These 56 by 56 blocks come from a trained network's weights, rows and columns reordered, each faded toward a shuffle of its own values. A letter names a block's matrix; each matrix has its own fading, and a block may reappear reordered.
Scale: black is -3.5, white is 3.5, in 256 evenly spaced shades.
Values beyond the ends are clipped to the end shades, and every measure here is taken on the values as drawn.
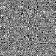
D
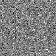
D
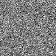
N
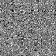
D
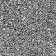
N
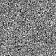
N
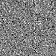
N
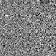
D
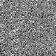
D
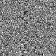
N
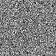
N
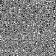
D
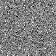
N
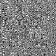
D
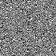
N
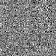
D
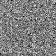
N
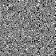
D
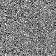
N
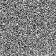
N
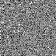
D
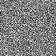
N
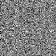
D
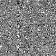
D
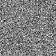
N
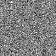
N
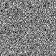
N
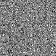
N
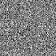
D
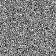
N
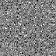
D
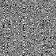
D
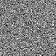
N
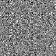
D
